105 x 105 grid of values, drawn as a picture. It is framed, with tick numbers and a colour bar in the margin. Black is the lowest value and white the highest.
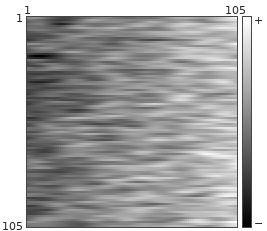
The grain runs across in streaks. There is an overall slope up to the right. The histogram is bell-shaped.
